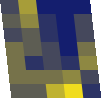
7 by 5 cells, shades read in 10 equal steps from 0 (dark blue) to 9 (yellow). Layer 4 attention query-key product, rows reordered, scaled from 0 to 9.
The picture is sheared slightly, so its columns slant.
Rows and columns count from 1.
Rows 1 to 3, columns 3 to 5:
0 0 0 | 1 0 2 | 1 0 2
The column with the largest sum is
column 2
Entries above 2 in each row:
1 2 1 3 2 4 4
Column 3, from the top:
0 1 1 2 2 4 7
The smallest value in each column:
2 1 0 0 0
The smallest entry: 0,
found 6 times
